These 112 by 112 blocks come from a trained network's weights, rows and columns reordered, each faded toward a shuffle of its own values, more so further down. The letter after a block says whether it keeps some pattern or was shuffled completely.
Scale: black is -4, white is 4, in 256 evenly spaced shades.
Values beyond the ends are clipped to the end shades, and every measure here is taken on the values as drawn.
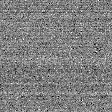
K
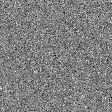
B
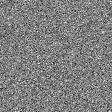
B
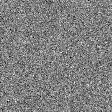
K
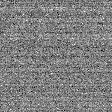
K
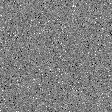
B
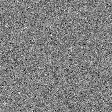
B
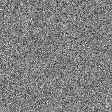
B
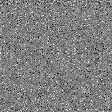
K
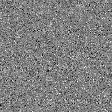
K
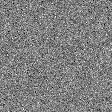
B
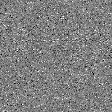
K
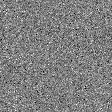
B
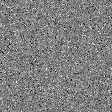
B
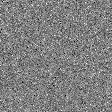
B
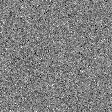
B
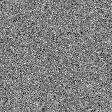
B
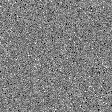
B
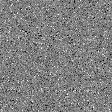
K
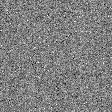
K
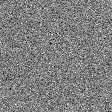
B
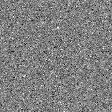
K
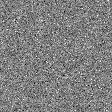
B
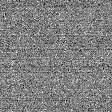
K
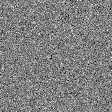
B
